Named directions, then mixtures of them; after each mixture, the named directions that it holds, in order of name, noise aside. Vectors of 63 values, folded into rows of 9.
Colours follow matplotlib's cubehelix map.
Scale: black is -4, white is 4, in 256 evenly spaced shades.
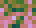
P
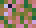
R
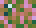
R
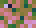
P, R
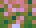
P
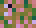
R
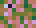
R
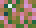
R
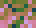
P, R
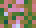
P, R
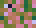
R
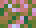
P, R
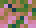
P, R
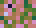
R
